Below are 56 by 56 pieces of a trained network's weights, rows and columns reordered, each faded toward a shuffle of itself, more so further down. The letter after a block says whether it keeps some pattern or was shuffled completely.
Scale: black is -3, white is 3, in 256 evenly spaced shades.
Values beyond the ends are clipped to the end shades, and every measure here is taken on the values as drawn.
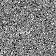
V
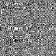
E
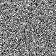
V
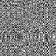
E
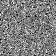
V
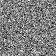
V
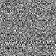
E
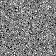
V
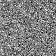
V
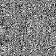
E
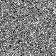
V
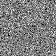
V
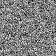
V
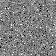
V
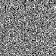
E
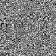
E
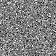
V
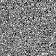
E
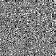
E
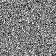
V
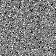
V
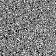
E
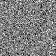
E
